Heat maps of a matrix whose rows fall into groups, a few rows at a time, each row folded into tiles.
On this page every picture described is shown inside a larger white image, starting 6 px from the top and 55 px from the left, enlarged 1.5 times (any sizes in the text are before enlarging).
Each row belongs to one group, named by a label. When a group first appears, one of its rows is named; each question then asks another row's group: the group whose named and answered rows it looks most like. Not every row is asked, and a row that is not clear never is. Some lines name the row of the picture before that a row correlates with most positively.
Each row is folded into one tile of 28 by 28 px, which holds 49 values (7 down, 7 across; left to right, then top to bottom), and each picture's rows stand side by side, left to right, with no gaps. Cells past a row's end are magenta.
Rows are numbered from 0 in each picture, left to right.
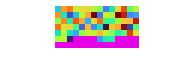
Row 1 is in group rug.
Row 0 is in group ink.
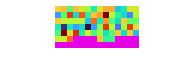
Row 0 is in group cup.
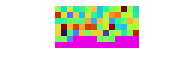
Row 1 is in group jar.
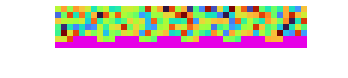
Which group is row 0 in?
cup
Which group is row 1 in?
rug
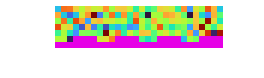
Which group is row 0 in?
ink
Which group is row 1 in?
cup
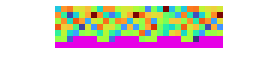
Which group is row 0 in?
ink
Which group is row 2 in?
jar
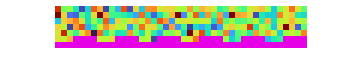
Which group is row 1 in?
jar
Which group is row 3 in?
cup
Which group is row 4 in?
rug
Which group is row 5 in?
rug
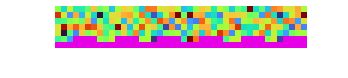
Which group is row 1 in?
rug
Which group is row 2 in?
ink
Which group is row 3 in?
rug
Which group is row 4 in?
jar
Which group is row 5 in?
ink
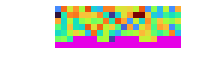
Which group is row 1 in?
ink
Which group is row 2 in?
jar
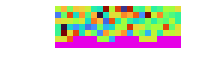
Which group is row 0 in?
cup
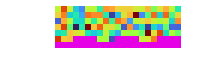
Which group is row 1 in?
ink
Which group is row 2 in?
cup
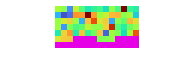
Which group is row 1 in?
jar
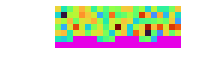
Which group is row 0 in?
rug
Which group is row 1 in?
rug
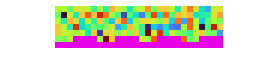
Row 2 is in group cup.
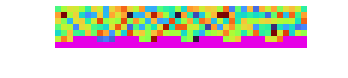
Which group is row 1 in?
rug
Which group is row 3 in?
ink
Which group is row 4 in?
jar
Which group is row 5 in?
cup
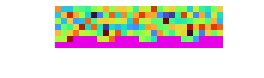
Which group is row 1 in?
cup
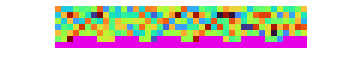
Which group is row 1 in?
jar
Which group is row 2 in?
ink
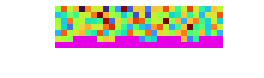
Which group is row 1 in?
jar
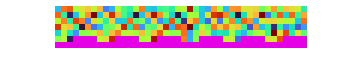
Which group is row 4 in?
ink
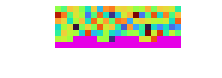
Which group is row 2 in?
cup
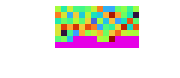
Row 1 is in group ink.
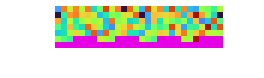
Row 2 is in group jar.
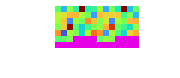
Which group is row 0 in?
jar
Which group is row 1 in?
jar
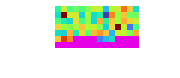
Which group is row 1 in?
rug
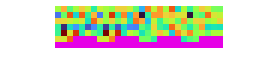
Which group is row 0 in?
cup
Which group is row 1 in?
cup
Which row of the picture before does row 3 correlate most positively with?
1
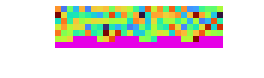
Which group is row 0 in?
jar
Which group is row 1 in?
cup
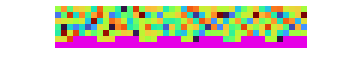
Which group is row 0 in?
cup
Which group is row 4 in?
rug
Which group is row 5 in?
ink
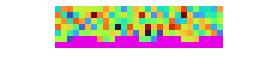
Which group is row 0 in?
ink
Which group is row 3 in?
jar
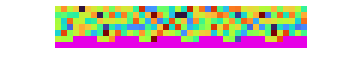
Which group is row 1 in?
cup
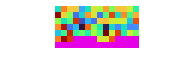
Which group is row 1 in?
cup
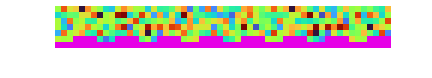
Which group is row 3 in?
jar
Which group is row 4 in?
rug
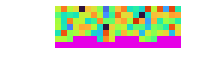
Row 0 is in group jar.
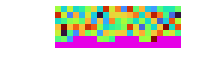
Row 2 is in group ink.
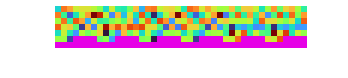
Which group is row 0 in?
ink
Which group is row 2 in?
ink
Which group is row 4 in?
cup
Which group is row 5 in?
cup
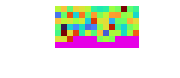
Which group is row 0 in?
cup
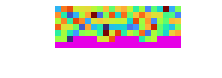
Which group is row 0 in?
ink
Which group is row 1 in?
cup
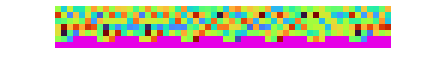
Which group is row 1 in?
cup
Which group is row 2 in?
cup
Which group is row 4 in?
ink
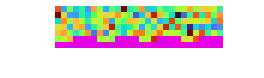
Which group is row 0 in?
jar
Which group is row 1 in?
jar
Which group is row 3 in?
cup
